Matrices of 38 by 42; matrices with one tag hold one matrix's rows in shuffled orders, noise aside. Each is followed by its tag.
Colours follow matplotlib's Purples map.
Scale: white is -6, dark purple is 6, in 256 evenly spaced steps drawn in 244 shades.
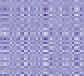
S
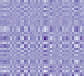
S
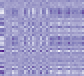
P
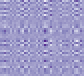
S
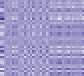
P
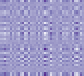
S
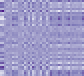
P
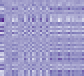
P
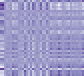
P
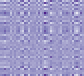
S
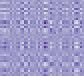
S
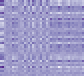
P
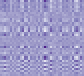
S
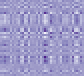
S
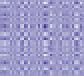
S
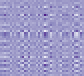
S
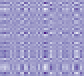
S
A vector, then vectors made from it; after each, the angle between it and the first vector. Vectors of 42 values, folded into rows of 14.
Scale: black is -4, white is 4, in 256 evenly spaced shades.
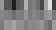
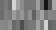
partly opposed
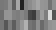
orthogonal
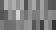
partly opposed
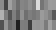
orthogonal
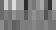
nearly opposite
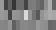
partly aligned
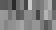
partly aligned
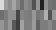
orthogonal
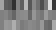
nearly parallel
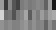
partly aligned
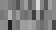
orthogonal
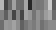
partly aligned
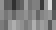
nearly parallel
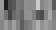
partly aligned
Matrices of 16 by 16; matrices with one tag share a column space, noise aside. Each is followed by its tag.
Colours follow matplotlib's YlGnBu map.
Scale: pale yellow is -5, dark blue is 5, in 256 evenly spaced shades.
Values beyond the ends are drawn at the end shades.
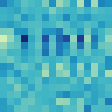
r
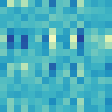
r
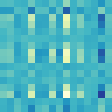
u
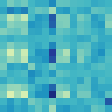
u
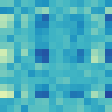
u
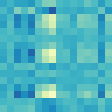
u
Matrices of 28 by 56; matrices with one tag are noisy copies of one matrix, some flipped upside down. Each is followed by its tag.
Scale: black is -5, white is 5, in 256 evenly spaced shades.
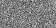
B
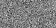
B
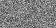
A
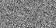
A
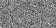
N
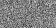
B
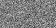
A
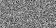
A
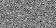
A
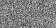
B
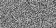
N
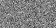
A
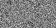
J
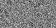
J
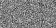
N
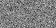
A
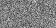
B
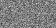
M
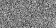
B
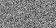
A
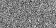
B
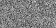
B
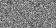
J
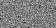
M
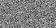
A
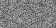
N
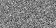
A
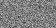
M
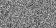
J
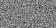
M
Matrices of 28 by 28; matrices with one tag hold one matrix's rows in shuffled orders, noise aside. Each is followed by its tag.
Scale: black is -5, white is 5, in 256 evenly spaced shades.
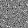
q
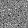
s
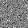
q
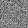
s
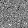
s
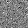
q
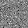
s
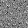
q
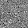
s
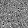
s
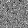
q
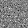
s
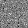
s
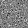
s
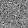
s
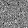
s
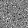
q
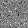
s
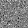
s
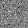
s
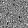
q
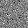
q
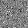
q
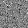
q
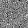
q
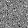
q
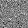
s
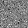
s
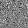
q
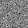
q
